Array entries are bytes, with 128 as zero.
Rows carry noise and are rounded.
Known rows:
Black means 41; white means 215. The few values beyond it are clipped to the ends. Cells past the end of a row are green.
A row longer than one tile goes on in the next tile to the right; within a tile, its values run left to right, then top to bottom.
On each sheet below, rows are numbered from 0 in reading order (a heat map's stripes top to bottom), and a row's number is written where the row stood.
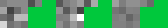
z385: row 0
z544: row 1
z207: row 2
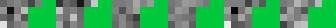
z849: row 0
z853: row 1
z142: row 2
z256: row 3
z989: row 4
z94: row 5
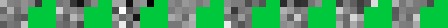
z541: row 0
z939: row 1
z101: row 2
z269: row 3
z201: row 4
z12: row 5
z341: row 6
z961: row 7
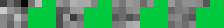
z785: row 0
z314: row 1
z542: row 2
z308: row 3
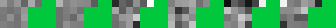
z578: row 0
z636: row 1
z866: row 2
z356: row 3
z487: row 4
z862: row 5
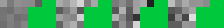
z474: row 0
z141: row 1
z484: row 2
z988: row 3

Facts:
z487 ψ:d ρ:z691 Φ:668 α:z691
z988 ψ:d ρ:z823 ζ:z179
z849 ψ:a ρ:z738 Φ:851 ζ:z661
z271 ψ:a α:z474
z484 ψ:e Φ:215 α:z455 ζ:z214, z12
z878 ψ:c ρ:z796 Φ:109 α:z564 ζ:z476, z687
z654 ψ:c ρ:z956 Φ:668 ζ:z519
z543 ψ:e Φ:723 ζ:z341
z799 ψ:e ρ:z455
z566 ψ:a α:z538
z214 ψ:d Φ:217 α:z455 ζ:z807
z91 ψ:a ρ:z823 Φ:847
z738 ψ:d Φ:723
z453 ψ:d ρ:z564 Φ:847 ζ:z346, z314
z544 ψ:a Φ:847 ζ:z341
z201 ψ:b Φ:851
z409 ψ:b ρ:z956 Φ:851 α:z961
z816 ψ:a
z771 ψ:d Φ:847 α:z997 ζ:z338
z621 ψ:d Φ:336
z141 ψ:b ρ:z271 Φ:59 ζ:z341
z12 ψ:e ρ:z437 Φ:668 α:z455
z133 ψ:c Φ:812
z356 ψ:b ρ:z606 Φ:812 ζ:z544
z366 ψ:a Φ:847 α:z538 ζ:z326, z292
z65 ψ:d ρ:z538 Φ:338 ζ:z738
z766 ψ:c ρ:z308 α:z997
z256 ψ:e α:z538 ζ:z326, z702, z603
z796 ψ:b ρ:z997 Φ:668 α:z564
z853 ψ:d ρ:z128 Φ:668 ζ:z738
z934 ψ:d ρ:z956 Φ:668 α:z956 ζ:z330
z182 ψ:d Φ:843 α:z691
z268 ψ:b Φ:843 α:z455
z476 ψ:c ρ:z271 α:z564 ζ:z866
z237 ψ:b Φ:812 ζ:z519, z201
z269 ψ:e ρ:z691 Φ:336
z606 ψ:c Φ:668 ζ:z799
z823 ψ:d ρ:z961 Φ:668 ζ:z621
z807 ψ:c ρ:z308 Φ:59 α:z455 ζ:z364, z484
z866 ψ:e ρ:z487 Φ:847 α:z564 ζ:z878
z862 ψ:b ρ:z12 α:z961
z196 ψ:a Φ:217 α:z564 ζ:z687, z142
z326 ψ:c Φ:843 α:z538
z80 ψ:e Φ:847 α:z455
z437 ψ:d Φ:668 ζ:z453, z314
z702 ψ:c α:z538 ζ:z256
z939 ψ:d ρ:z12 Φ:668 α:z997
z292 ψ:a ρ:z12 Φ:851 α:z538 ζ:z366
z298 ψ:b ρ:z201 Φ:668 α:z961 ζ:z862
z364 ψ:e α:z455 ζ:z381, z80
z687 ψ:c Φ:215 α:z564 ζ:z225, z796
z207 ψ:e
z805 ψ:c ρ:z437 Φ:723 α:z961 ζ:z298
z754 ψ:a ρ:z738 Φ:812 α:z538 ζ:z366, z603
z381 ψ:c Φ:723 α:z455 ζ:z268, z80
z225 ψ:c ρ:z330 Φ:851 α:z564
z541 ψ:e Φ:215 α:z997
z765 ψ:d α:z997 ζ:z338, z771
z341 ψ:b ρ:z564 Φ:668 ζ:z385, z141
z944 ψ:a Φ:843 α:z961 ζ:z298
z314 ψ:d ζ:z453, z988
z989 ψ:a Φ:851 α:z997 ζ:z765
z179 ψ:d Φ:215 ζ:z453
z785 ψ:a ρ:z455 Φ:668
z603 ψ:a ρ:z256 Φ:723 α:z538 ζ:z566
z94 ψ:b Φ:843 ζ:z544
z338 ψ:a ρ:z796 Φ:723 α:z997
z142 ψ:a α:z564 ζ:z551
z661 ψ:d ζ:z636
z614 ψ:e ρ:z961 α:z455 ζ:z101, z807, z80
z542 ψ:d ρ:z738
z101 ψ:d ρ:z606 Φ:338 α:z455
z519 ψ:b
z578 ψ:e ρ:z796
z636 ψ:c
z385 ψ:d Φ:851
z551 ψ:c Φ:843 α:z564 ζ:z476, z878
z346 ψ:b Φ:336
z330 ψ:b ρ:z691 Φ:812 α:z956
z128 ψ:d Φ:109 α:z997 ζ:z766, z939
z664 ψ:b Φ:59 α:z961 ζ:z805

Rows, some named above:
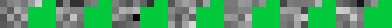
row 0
z453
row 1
z12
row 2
z196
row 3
z754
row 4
z269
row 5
z366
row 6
z298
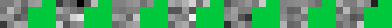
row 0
z182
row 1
z823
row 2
z269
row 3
z141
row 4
z551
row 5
z133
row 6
z541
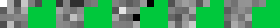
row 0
z805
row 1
z12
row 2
z214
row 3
z754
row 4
z691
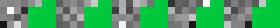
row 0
z326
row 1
z453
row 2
z381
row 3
z866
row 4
z225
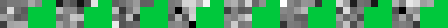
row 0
z268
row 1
z487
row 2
z409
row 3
z878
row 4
z543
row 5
z862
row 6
z65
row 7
z128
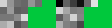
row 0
z338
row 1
z796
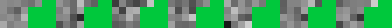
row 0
z330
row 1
z687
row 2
z437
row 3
z771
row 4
z944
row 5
z364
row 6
z551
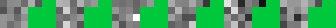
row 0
z614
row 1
z603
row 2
z91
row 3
z541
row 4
z65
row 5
z179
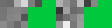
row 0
z956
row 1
z738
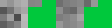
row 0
z346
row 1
z330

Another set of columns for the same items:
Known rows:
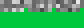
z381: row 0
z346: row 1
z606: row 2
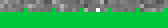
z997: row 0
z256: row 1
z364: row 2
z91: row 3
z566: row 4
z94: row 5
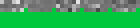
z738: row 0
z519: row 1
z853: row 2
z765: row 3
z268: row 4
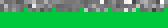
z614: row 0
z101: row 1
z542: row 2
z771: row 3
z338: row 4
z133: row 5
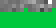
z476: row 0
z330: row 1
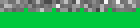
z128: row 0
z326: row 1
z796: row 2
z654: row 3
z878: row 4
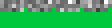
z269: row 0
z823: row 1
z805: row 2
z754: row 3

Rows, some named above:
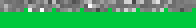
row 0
z364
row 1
z366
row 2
z94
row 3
z65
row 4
z381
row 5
z738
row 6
z956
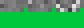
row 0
z862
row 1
z961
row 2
z298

